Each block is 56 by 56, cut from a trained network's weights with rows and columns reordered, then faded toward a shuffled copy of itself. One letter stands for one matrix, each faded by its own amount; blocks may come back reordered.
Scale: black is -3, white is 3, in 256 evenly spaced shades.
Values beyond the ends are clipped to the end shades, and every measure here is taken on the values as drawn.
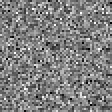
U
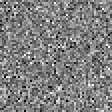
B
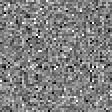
B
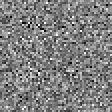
U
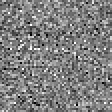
B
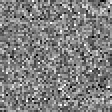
U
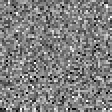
U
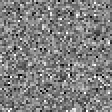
B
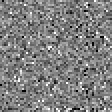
B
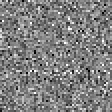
B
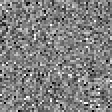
B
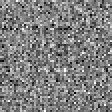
U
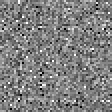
B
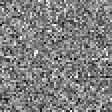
U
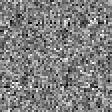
U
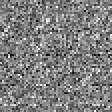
U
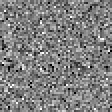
B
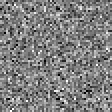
U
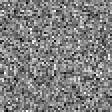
U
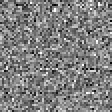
U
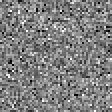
B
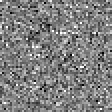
B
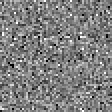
B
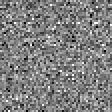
B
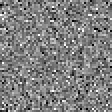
B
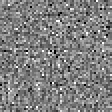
B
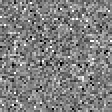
B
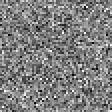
U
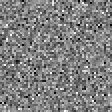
B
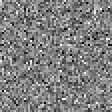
B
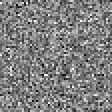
U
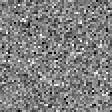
B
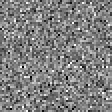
B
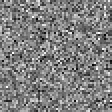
U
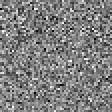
U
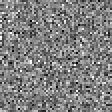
U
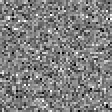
B
